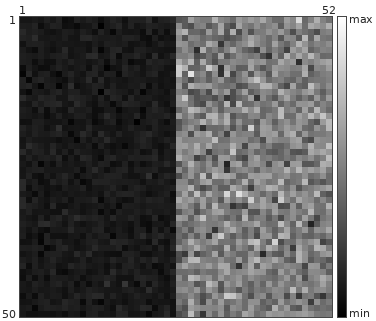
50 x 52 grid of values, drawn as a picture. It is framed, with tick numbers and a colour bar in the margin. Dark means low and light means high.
The table splits into one row of 2 panels. Panel 1,1: very low, fine-grained, faint in contrast. Panel 1,2: middling, fine-grained, strong in contrast.
